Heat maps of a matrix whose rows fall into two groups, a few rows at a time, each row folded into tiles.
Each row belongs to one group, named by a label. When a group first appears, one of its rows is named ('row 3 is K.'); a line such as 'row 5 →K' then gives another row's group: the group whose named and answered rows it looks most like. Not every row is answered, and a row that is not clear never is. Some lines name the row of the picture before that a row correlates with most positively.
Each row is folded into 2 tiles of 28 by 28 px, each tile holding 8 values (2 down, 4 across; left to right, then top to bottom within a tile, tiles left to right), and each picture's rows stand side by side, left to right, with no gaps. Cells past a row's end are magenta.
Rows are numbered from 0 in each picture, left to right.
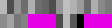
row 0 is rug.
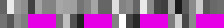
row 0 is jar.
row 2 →rug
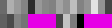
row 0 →jar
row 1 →rug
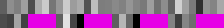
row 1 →rug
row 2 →rug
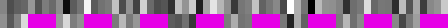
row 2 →rug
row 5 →jar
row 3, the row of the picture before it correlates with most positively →0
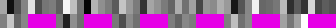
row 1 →jar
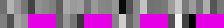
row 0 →jar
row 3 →rug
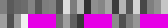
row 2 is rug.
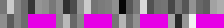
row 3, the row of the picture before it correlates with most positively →0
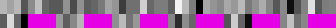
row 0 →rug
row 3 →jar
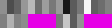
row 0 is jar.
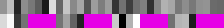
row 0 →rug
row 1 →rug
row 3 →rug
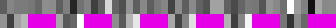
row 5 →jar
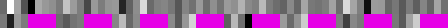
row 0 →jar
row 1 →jar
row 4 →rug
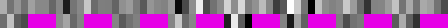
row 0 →rug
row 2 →jar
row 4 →rug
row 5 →jar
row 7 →rug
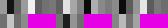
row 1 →jar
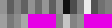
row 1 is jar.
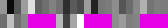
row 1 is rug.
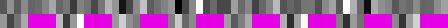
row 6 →jar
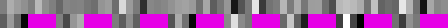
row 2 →jar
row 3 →rug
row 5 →rug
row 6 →rug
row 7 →jar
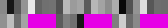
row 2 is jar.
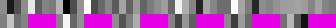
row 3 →jar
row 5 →rug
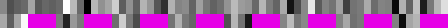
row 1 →jar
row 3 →rug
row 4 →rug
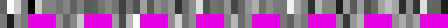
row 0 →jar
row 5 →jar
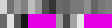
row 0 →rug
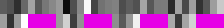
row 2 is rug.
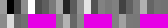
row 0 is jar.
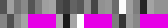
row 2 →jar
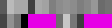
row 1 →rug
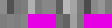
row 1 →jar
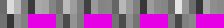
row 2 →jar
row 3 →jar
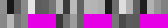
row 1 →rug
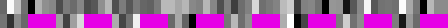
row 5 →rug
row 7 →jar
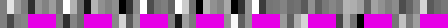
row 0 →jar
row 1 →jar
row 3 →jar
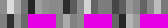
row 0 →jar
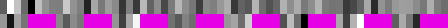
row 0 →jar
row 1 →jar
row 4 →rug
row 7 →rug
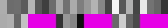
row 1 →rug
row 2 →rug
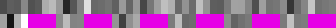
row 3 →rug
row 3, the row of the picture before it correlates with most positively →2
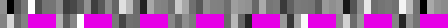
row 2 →jar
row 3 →jar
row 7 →jar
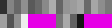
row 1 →rug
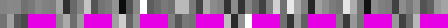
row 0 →rug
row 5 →jar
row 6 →jar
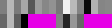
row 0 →rug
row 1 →jar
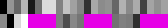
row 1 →jar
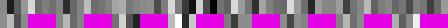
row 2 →rug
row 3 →rug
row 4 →jar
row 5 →jar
